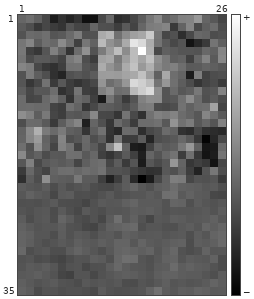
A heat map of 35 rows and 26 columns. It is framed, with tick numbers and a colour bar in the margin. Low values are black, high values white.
Odd patch: higher, in the top middle. Histogram: skewed, a long tail of high values. Ninth with the highest average: top middle. Odd rows or columns: none. Seam: horizontal, 60% of the way down, the bottom part calmer. Grain: blotchy.
